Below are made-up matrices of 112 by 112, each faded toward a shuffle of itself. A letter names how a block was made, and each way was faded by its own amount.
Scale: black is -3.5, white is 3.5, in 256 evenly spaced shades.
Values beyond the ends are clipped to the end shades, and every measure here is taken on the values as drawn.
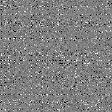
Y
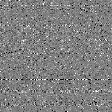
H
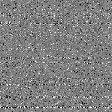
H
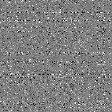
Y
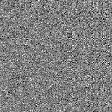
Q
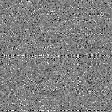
H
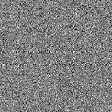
Q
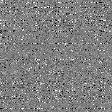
Y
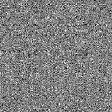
Q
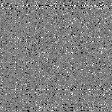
Y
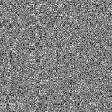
Q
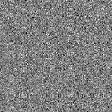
Q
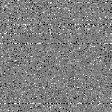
H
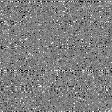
H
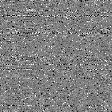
H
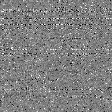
H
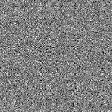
Q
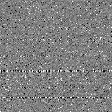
H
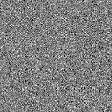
Q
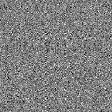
Q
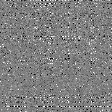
Y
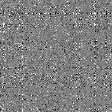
Y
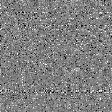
H
